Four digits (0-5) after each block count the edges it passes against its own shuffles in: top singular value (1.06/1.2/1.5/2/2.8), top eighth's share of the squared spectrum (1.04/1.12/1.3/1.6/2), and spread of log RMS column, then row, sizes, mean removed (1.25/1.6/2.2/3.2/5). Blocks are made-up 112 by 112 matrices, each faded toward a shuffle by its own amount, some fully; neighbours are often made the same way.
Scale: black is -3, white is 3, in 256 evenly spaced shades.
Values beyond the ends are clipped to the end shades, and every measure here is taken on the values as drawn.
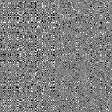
5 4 4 3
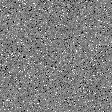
0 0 0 0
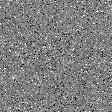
0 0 0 0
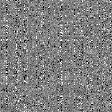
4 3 4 1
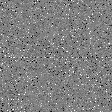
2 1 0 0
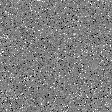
0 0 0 0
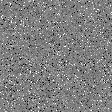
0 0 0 1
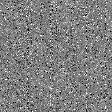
1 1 2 0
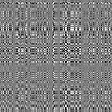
5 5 5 5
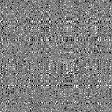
5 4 3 3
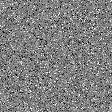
2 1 0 0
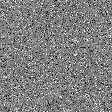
1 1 0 0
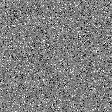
2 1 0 0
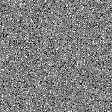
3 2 0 0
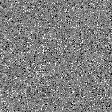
3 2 0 1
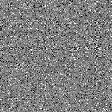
4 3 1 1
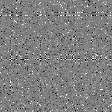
4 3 2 2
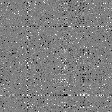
4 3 2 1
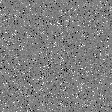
3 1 0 0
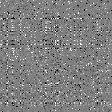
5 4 2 2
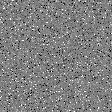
2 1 0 0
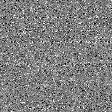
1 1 0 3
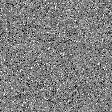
0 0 0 1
